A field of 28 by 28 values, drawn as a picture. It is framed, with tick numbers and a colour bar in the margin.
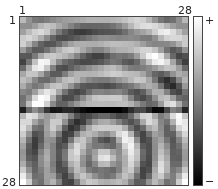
There is no overall slope. Concentric rings centre on the bottom middle. The histogram is bell-shaped. Row 16 stands out from the rest.
